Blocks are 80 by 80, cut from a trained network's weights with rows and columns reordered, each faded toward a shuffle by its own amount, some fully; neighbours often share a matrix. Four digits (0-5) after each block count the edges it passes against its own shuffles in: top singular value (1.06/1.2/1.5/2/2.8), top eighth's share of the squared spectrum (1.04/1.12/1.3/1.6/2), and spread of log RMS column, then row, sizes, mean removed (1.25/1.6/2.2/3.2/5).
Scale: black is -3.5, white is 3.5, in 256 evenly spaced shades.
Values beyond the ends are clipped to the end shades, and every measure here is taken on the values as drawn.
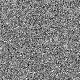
0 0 0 0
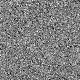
0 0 0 0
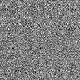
3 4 0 2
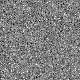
0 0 0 0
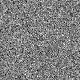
0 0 0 0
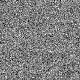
2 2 0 1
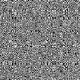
4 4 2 3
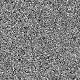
2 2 0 1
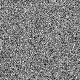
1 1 0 0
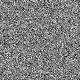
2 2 0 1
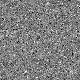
1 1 0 0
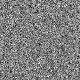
2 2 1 1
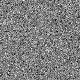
1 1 0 0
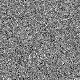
1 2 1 0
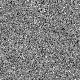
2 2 0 0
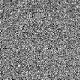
3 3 1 2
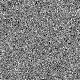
1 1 0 0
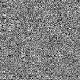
3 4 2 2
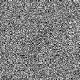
3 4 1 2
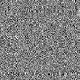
3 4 2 2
